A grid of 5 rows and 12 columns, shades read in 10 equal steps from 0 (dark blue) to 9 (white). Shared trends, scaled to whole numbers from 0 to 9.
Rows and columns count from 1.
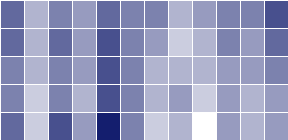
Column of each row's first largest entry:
2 8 2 2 9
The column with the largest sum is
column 9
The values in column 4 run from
5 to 6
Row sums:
50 53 57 61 59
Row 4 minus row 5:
1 0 2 1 2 0 -1 -1 -2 0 0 0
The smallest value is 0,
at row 5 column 5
